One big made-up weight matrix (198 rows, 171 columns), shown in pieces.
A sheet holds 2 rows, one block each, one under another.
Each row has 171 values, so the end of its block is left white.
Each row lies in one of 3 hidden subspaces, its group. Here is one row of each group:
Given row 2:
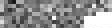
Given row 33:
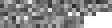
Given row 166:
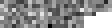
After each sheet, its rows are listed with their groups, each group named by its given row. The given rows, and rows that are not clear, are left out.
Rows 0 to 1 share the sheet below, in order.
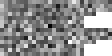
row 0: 166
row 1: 33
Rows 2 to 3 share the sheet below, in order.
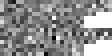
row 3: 2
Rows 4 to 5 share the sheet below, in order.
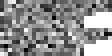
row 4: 2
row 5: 33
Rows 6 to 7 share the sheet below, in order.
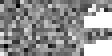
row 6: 2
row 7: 33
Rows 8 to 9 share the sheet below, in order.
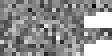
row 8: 2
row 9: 2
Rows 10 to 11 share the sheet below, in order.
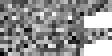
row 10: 166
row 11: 33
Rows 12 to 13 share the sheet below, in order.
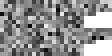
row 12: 2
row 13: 2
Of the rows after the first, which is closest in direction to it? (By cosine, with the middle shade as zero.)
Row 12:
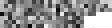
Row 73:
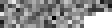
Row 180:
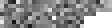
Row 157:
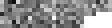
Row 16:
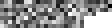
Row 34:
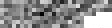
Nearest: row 180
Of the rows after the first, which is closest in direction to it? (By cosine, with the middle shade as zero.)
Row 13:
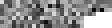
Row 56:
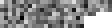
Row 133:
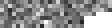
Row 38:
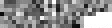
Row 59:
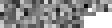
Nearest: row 38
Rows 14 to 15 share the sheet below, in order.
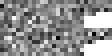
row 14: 166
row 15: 2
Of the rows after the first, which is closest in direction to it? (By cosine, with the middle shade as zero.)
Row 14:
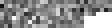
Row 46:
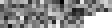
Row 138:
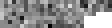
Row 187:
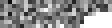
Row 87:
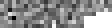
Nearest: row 46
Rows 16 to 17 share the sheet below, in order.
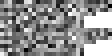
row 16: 33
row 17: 33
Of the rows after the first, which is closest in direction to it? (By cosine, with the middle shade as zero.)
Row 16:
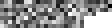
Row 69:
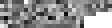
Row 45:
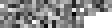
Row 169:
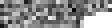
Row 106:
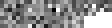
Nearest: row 69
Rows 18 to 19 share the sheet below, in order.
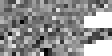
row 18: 2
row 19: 2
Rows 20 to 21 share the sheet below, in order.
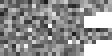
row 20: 166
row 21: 33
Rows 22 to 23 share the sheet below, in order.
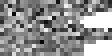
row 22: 2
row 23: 166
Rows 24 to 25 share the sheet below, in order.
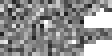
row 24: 2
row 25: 166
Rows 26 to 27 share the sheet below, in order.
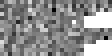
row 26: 2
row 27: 166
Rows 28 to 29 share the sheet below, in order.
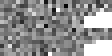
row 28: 2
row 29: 166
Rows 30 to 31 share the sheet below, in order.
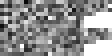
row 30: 33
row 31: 166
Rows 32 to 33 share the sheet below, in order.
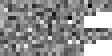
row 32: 166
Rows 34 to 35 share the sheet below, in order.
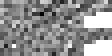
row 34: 166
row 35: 166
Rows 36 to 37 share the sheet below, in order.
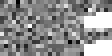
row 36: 2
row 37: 33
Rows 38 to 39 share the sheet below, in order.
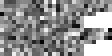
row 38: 2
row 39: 166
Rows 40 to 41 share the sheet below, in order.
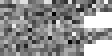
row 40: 166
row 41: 33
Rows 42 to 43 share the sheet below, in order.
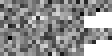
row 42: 166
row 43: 166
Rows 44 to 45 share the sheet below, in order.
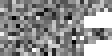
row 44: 166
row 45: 166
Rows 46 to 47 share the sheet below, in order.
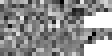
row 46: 166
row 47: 2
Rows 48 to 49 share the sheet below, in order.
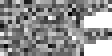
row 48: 33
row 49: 33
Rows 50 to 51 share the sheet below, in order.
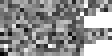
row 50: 166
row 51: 33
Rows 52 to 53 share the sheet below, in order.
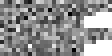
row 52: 33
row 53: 2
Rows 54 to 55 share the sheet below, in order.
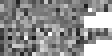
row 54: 2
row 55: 166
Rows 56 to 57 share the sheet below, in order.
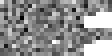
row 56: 166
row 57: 166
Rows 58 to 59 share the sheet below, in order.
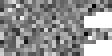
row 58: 2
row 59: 2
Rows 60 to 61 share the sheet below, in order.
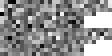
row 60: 2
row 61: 2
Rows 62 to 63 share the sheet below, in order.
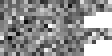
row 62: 166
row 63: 2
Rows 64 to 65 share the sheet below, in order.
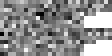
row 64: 166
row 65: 33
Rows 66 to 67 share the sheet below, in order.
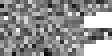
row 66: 33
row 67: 2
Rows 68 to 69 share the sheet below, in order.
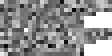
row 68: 166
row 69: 33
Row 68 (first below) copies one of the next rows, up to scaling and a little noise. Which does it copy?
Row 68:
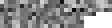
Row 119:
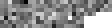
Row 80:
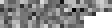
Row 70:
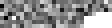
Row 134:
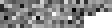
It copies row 80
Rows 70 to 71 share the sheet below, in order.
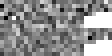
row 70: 166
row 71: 2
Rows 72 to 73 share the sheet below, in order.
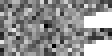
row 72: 2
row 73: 2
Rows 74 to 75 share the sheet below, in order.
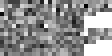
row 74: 2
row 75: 166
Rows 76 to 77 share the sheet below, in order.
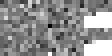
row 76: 166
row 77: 166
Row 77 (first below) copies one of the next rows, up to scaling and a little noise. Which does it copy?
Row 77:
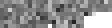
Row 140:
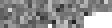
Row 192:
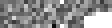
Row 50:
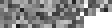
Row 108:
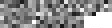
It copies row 140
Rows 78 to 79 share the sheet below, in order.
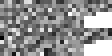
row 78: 33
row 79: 2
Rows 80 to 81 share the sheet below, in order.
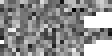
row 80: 166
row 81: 2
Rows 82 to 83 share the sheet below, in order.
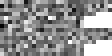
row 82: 33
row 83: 33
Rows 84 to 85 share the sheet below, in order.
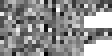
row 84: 2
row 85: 2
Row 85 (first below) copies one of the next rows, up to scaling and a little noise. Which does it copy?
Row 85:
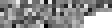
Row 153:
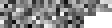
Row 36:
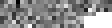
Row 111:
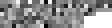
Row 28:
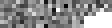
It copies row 111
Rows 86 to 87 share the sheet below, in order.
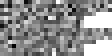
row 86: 33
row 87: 166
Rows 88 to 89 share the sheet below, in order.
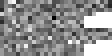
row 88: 2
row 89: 33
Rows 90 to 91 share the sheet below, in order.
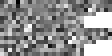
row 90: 2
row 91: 33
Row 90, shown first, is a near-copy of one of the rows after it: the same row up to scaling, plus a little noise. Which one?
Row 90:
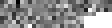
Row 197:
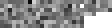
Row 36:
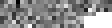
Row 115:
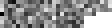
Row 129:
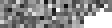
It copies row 36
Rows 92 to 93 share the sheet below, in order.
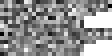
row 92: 33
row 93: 33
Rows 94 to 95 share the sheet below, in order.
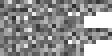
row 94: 33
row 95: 33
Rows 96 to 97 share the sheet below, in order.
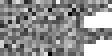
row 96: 33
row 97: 166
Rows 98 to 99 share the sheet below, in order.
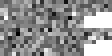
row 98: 166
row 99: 2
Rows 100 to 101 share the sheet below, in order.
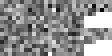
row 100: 2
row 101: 166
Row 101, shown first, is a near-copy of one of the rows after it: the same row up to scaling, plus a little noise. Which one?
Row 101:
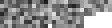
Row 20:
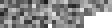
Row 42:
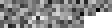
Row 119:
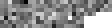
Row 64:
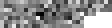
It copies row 20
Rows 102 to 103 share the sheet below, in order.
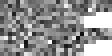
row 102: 2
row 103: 166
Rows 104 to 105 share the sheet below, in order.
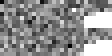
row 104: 166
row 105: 166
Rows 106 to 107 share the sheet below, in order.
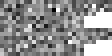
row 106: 2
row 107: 33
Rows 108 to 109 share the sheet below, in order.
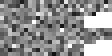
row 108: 166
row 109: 166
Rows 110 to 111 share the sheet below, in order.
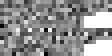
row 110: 33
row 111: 2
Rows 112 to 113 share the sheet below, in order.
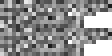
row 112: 33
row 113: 33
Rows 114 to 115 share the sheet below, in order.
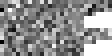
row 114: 2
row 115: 2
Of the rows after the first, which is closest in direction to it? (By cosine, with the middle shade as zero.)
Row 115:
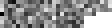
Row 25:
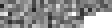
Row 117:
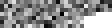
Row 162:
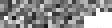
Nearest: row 162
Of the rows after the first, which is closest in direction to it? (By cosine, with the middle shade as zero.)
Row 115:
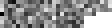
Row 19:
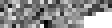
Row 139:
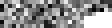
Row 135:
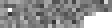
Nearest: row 135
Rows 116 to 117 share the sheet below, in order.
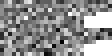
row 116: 33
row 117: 2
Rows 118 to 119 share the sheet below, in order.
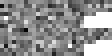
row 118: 33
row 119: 166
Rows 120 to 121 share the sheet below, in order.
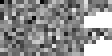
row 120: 166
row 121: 2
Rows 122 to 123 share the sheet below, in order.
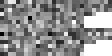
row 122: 2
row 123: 33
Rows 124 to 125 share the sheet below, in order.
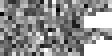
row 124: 2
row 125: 2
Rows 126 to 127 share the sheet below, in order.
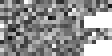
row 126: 33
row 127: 2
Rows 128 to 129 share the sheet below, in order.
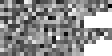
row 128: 33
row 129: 2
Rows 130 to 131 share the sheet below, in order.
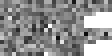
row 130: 166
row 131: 2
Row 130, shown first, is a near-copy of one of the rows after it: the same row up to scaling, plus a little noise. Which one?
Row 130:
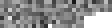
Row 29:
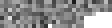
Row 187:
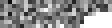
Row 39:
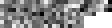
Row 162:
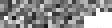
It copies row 29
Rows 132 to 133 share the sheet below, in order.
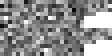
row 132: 33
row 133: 2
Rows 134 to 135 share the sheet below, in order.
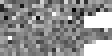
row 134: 166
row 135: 166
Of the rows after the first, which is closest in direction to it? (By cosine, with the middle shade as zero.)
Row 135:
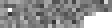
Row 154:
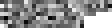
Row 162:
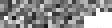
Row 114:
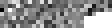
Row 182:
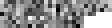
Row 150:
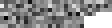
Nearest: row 114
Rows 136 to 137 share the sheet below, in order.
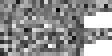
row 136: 2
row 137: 33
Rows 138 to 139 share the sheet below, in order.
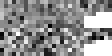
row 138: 166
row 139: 2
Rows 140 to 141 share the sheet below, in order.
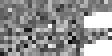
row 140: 166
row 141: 33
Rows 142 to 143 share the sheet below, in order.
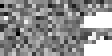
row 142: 33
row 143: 2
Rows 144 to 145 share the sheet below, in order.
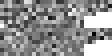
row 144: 33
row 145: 2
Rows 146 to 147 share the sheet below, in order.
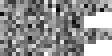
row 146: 2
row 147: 2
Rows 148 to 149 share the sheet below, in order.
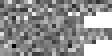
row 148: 33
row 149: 166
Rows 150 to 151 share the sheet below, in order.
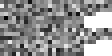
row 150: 33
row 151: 166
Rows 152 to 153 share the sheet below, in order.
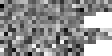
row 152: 166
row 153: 2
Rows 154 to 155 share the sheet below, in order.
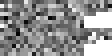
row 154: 33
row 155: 2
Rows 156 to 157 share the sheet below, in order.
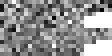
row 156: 2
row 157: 2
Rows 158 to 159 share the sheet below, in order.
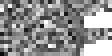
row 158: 2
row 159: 33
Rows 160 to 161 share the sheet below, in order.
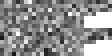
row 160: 33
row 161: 2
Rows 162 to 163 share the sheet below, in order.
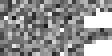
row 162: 166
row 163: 166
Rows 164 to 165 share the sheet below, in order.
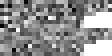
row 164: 33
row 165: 2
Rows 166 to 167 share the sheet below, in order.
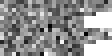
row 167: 2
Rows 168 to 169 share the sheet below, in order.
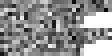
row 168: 166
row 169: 33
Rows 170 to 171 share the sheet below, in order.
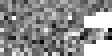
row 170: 166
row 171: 166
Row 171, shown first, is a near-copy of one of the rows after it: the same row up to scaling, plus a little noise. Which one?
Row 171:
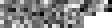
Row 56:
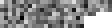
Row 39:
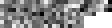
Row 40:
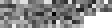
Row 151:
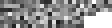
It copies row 39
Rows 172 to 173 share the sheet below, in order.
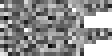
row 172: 33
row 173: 33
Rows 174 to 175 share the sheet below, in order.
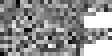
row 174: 2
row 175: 33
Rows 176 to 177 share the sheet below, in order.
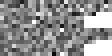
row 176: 166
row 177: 166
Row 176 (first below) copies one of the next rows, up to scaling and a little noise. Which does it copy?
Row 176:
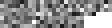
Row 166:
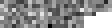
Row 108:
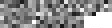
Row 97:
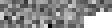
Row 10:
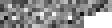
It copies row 108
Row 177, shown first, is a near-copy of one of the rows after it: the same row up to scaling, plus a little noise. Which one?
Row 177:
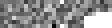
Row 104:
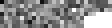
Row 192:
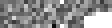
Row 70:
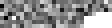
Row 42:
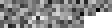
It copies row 192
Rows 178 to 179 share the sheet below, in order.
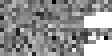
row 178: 166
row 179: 2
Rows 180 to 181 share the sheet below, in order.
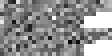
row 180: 2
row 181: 33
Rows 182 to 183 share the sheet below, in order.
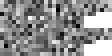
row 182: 2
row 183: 166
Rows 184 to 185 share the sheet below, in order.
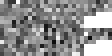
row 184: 2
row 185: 2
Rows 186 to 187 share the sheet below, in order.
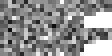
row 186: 166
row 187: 166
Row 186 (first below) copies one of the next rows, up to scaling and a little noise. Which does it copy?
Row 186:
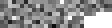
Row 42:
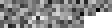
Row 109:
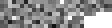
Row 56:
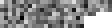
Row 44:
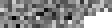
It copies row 109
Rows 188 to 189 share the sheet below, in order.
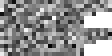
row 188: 2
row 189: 33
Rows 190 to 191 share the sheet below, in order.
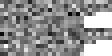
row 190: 33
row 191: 33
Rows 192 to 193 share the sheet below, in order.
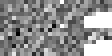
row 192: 166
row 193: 2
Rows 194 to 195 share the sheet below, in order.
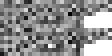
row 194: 33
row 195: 33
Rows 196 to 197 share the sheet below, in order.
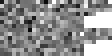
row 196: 166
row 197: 2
